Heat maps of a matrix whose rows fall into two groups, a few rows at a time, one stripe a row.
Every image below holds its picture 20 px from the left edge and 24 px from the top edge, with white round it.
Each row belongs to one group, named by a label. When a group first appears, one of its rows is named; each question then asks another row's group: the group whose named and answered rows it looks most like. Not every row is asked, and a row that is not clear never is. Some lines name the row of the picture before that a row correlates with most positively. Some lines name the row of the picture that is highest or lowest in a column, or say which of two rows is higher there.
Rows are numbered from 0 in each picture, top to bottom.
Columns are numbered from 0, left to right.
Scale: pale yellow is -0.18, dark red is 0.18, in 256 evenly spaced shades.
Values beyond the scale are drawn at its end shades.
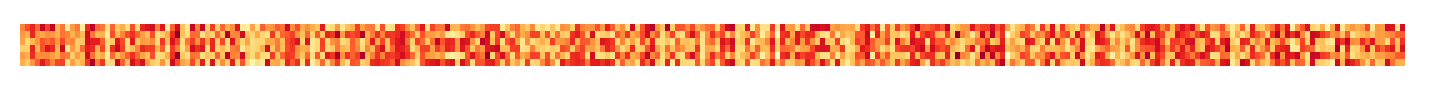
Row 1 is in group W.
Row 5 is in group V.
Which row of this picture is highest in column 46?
0
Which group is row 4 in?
W
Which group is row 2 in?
V
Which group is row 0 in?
V
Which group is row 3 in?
V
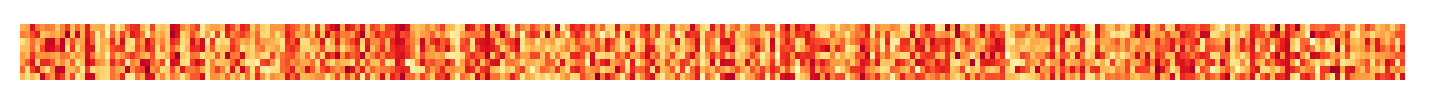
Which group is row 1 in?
W
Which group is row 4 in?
W
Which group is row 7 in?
V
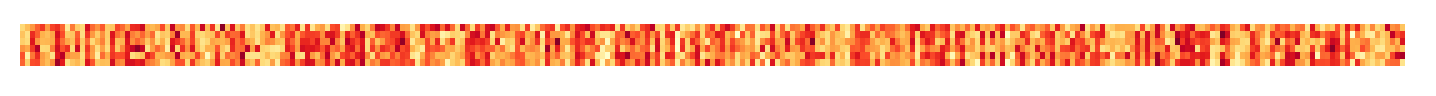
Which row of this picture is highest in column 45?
3
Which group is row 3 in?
W
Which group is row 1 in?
W
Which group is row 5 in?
W
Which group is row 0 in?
V
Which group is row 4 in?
W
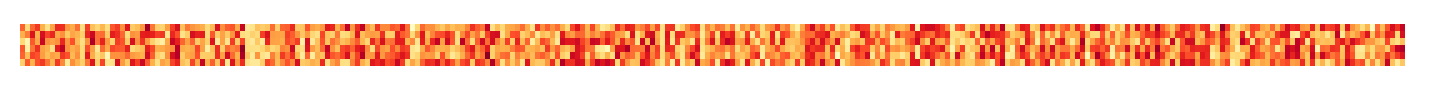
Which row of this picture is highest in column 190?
1
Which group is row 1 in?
V
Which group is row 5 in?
V
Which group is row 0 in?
W
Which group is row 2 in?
V
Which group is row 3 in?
W
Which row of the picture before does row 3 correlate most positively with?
4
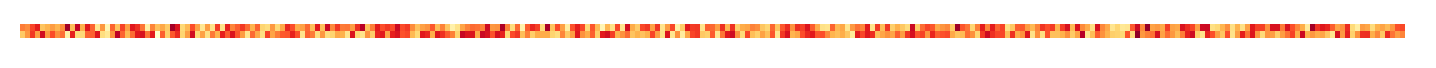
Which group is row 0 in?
W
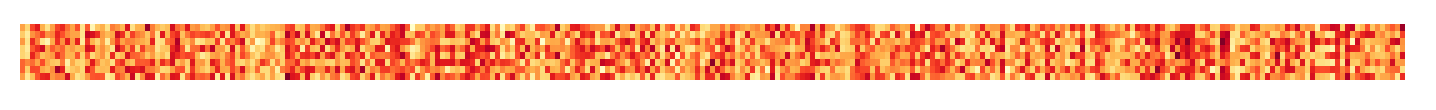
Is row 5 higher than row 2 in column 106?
No
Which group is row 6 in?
W
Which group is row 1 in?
V
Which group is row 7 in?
V
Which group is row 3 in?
V
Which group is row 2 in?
W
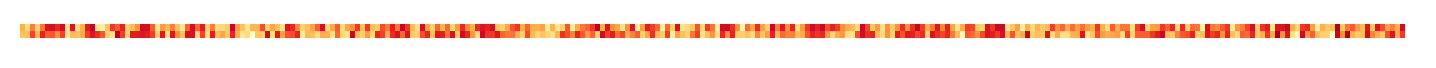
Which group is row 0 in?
V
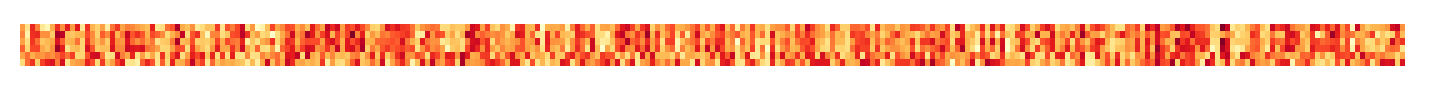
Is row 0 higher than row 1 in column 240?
Yes
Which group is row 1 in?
W
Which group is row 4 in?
V
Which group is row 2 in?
W
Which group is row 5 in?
V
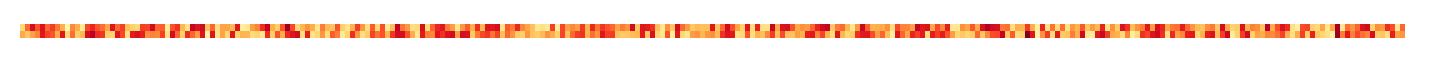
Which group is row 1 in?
V
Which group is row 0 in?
V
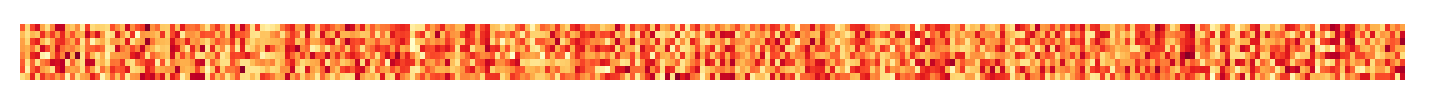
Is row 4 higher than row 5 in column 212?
Yes
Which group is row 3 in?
V
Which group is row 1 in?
V
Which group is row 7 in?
V
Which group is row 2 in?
W
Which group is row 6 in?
W
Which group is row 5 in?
V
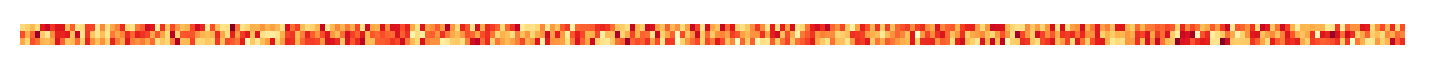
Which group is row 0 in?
V
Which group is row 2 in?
W
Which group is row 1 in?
W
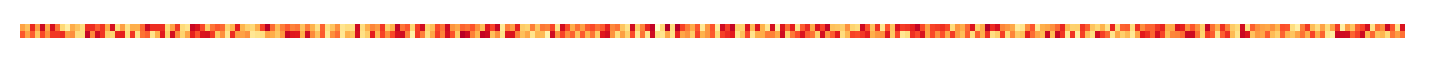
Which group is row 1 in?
V
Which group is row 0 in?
V
